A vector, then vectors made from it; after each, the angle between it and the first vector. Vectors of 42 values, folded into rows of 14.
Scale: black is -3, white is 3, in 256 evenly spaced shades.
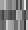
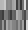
nearly parallel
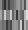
partly opposed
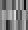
nearly opposite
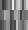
orthogonal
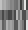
nearly parallel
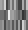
orthogonal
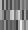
orthogonal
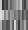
partly opposed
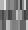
nearly parallel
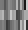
nearly opposite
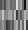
nearly opposite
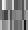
partly aligned
